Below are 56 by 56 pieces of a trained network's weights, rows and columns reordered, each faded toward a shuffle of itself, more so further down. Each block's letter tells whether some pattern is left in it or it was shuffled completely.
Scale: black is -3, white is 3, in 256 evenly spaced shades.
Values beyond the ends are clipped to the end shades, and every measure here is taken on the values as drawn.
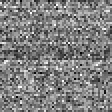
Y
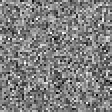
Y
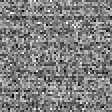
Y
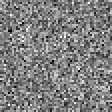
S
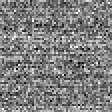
Y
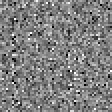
Y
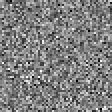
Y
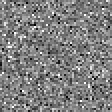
S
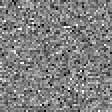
Y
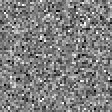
Y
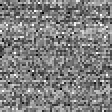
Y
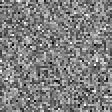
S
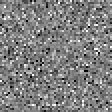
S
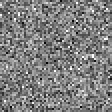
S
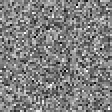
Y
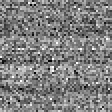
Y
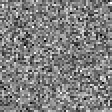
S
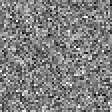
S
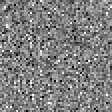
Y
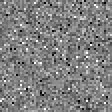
S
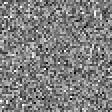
S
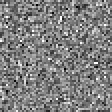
S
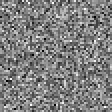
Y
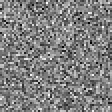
S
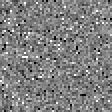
S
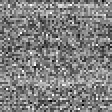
Y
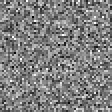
S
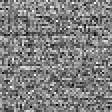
Y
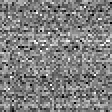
Y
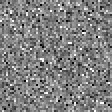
Y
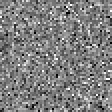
S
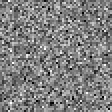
S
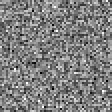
S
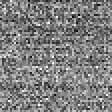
Y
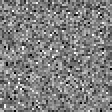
S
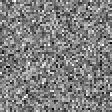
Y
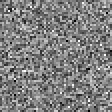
S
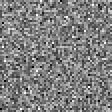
S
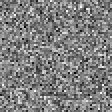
S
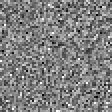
S
